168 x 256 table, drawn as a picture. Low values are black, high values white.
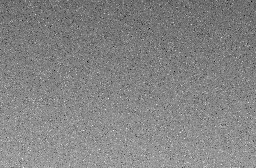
Stripes: none. Average level on the scale: 50%. Grain: fine. Slope: up to the bottom.
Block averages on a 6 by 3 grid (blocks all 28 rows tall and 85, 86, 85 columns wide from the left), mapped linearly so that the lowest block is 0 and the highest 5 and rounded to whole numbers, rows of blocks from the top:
000 | 111 | 222 | 333 | 444 | 555
